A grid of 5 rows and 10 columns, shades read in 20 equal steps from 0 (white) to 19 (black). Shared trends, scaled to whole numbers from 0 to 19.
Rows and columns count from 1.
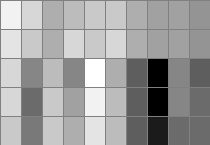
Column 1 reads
1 2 3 3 4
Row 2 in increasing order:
2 3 3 4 4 6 6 7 7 8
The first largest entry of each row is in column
10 10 8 8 8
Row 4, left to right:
3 11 4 7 1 5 12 19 9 11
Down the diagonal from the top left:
1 4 5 7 2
